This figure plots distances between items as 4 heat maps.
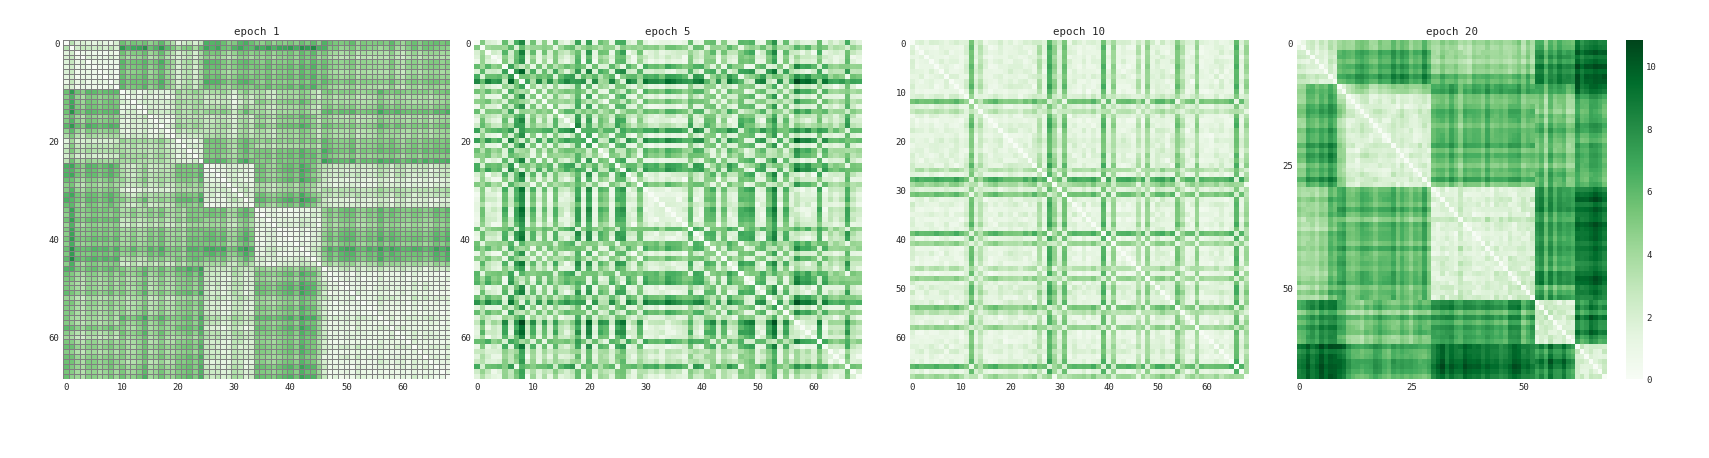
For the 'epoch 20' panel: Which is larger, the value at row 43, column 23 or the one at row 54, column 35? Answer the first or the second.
the second
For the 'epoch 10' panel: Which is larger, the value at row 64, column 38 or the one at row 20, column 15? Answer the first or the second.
the second
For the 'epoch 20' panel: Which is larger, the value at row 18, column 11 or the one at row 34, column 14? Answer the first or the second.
the second
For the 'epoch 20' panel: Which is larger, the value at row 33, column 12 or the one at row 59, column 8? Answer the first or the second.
the second
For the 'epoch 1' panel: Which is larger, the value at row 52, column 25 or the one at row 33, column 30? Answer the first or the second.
the first
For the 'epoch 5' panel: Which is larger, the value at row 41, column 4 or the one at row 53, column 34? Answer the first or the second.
the second
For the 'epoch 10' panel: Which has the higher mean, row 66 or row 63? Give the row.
66
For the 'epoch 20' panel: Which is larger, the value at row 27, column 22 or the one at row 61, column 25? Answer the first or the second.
the second
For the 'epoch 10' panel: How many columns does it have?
69
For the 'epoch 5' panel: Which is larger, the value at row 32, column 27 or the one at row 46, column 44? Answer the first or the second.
the second
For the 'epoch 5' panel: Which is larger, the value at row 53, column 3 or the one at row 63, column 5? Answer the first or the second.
the first
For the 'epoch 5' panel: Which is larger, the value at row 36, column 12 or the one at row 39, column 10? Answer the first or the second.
the second
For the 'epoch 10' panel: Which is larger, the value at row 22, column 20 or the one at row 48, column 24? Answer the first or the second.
the second
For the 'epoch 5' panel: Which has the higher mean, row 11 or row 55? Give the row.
55
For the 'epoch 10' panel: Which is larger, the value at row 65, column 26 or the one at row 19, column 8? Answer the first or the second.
the first
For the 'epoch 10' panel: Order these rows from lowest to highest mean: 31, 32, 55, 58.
32, 55, 58, 31
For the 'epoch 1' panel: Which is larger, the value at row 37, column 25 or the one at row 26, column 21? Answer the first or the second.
the second
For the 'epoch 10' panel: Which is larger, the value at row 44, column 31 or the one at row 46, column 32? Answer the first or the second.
the first
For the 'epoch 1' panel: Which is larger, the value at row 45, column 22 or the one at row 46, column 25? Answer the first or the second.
the first
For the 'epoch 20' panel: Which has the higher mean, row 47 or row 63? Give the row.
63
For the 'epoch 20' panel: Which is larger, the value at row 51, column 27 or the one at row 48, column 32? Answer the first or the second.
the first
